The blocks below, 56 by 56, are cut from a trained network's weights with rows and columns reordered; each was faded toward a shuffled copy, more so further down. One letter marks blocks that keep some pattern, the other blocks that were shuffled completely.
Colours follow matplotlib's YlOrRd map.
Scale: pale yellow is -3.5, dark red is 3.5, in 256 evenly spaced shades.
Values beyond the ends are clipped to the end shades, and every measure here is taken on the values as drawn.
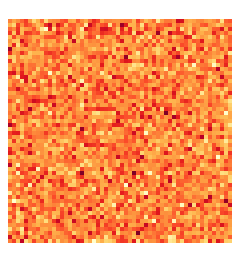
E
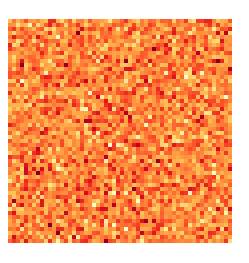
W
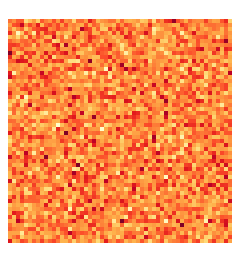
E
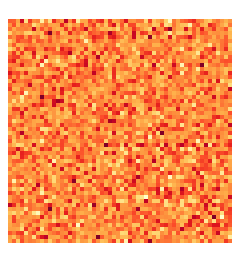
E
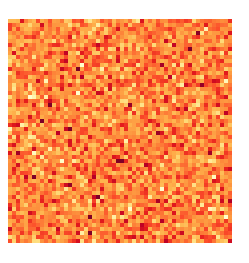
W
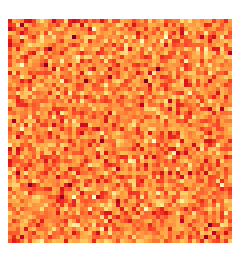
W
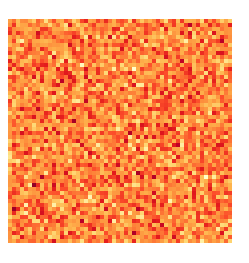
E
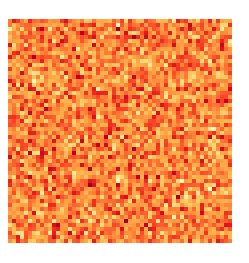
E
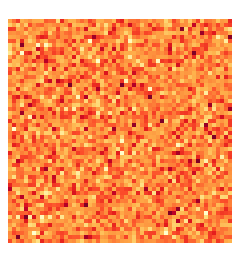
W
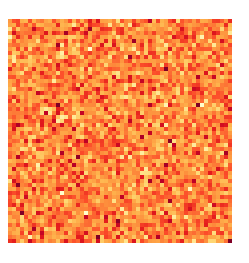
W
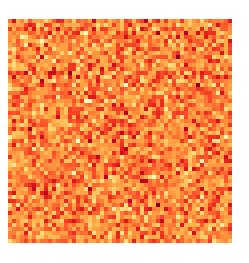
E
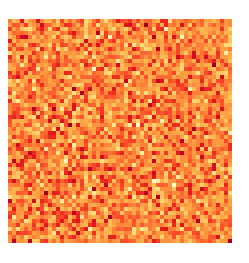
W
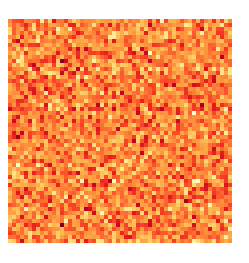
E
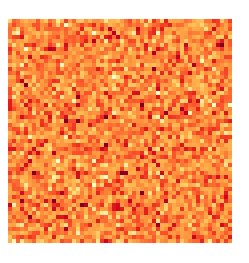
E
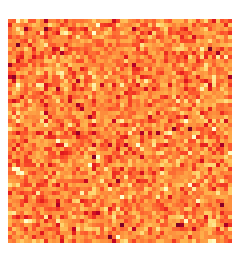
E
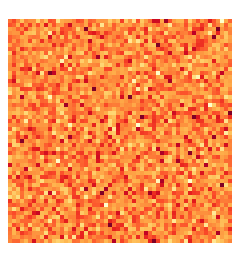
W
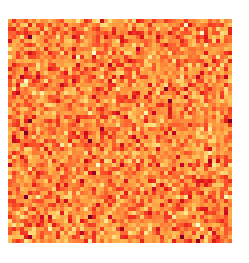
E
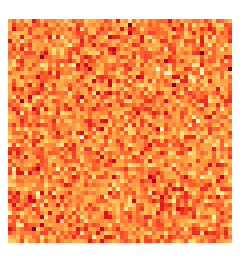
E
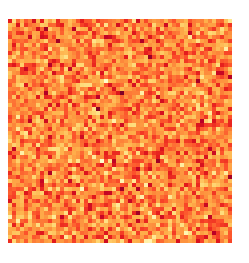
W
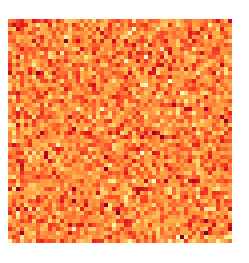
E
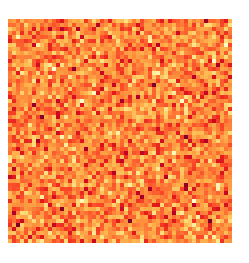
W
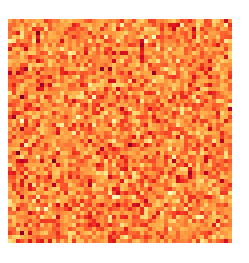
E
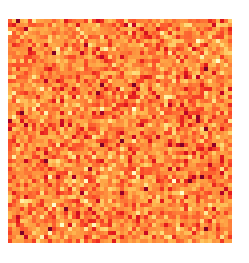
W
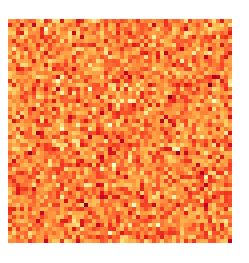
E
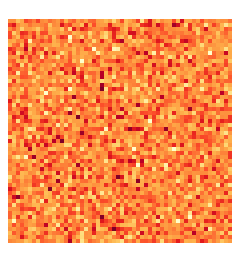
E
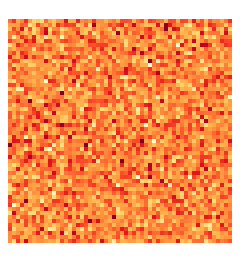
E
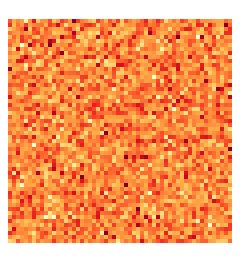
W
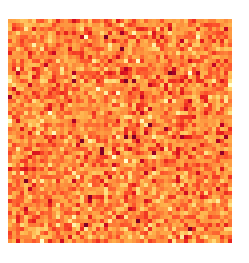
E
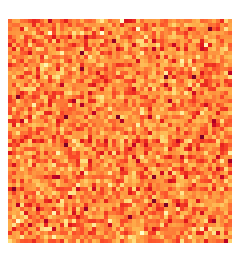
W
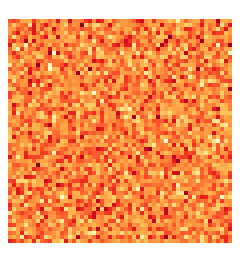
E
